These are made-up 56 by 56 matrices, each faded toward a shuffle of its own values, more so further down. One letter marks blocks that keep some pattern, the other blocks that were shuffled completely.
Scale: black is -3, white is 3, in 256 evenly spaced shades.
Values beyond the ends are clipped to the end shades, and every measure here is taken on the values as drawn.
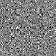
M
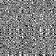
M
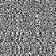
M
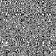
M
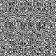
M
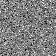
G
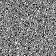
G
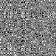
M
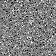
G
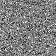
G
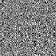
M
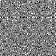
M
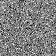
G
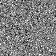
G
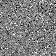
G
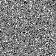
G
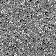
G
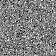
G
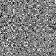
M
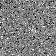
G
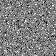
G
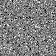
G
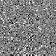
M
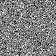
G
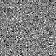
M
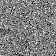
G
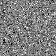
G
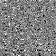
M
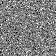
G
